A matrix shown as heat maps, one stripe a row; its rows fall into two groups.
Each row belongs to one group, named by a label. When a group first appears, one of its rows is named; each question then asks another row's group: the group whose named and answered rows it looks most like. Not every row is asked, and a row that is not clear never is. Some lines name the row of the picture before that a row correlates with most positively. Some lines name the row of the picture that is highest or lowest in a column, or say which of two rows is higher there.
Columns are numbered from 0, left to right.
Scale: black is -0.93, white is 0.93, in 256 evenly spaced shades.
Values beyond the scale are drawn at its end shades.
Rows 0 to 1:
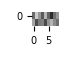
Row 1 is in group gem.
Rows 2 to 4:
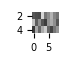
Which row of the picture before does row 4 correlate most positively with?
0
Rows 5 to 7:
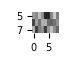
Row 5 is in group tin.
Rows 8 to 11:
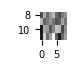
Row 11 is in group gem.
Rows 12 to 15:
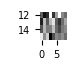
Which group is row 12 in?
gem
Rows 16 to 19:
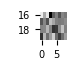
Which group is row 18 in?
tin
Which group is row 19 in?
gem
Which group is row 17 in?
gem
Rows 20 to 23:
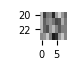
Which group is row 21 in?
tin
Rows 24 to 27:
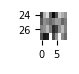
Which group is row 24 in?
tin
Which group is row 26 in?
tin
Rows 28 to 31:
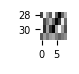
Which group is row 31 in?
gem
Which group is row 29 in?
tin
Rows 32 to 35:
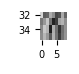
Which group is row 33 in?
tin
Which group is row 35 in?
gem
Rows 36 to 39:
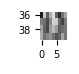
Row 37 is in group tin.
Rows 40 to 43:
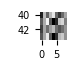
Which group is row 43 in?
tin
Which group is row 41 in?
tin
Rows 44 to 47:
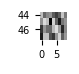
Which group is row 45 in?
gem
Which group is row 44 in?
tin
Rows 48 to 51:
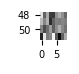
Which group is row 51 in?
gem
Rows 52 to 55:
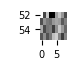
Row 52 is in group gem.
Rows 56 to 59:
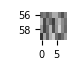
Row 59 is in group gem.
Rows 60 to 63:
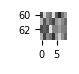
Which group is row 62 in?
gem
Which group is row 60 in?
gem
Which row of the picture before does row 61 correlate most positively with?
57
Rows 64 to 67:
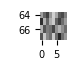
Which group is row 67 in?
gem
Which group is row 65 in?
gem
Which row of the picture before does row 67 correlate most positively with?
60
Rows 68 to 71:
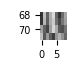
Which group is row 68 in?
gem
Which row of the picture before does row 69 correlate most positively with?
65
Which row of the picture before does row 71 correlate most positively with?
66
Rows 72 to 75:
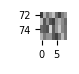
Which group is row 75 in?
tin
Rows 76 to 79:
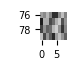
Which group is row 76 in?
tin
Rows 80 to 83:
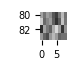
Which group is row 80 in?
tin
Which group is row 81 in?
tin
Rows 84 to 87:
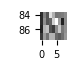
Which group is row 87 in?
gem
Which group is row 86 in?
tin
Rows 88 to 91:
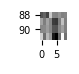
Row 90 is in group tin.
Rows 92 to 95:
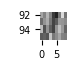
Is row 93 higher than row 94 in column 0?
No
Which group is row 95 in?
gem
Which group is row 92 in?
tin
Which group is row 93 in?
tin
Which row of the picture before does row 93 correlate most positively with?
90
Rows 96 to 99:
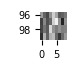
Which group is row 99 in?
gem
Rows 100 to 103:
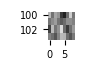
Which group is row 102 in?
gem
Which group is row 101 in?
tin
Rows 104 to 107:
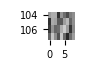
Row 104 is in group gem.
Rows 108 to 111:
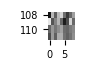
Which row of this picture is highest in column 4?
108
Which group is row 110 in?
gem
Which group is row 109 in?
tin
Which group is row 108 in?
gem
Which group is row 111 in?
gem
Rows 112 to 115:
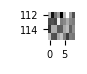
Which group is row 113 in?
gem
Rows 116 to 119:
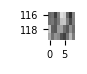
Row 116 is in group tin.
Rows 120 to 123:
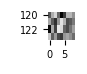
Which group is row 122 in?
gem
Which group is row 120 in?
tin
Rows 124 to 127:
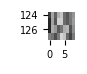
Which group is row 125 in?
gem
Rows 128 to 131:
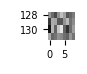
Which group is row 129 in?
tin
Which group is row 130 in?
gem
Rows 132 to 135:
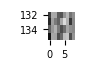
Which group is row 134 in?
tin
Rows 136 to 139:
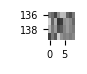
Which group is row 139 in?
gem
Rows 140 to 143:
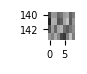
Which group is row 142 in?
gem
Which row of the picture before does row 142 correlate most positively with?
139
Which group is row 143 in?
tin
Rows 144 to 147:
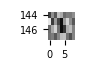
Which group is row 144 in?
gem
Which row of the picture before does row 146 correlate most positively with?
143
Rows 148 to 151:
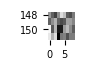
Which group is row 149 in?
tin
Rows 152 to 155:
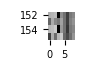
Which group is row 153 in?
gem
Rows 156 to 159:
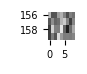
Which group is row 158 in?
gem
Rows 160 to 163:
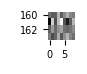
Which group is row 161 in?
gem
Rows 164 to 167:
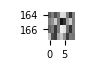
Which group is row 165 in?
tin
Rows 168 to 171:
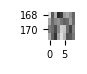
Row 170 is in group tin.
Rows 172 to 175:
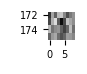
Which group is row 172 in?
gem
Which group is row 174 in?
tin
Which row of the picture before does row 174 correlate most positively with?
169
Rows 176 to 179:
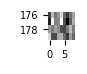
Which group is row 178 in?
tin
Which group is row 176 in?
gem
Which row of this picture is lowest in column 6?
177
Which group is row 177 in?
gem
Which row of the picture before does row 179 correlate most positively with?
174
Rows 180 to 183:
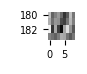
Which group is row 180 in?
tin
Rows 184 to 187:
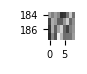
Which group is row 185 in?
tin
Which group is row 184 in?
tin
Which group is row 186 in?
gem
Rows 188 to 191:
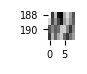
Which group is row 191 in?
gem
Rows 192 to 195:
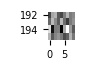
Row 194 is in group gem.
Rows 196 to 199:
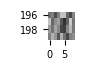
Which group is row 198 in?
tin
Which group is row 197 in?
tin
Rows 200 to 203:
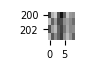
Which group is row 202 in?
tin
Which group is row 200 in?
tin
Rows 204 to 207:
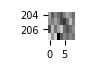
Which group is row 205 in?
tin
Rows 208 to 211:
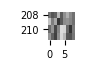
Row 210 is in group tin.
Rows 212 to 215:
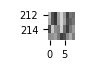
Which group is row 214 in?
gem
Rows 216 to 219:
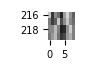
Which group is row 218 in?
tin
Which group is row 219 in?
tin
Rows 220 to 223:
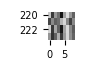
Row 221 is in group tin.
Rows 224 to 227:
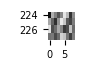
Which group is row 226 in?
tin
